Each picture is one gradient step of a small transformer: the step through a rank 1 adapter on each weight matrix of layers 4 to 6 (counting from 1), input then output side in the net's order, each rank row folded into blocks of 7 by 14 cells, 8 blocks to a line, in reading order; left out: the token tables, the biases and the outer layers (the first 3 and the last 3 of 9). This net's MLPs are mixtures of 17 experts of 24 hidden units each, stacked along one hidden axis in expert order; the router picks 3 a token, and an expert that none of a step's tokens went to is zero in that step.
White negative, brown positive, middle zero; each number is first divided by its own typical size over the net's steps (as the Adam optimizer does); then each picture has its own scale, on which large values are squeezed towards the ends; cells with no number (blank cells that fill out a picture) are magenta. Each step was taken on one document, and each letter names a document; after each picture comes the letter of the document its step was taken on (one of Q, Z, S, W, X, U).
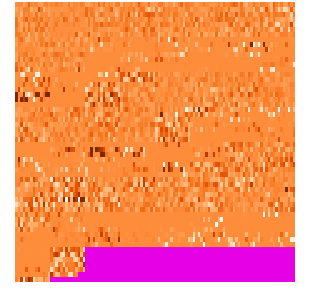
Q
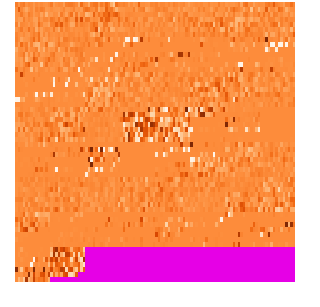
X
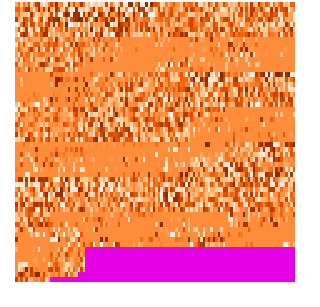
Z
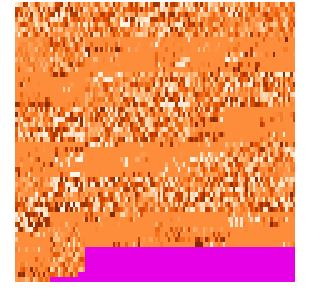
Z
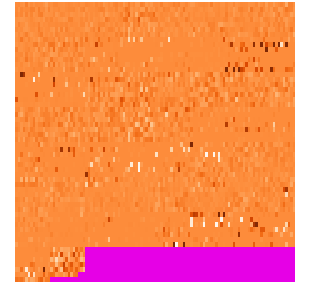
X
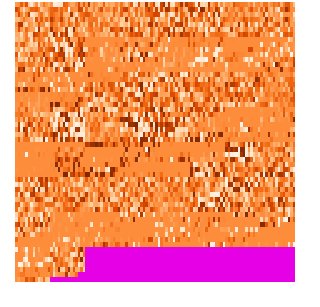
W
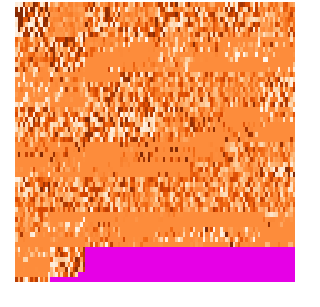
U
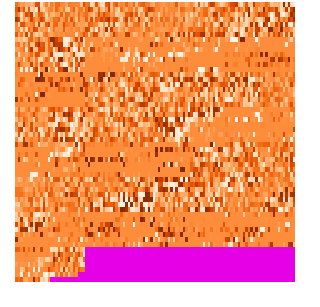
W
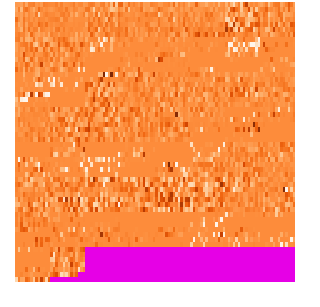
Q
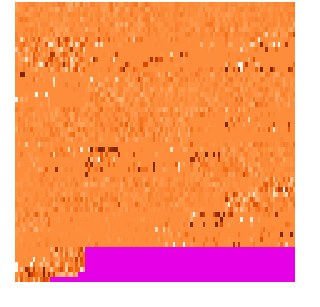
X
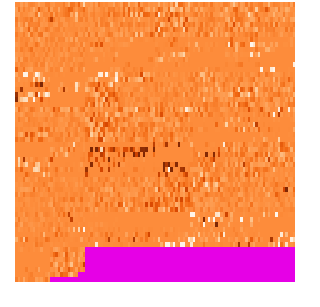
Q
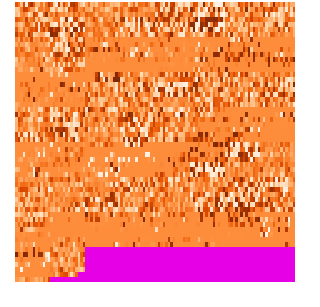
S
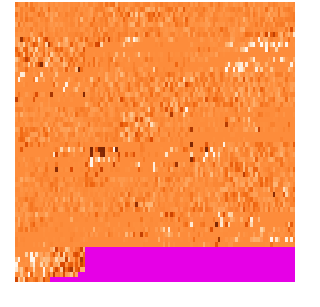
X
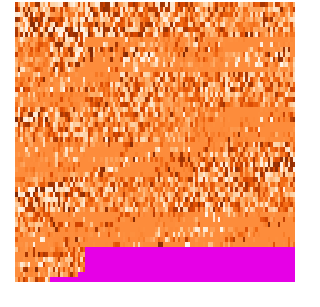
W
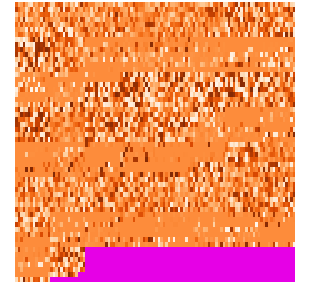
W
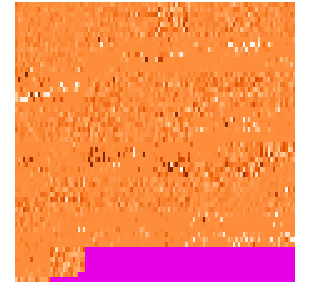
Q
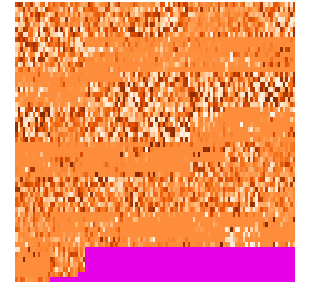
W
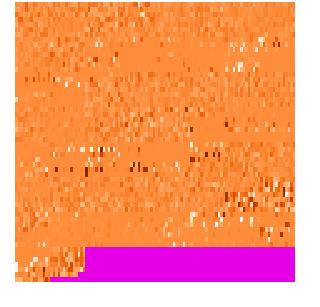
X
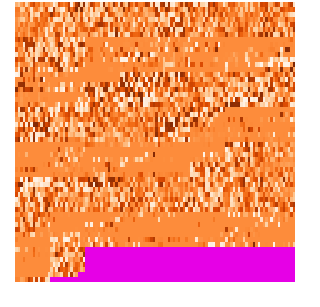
W
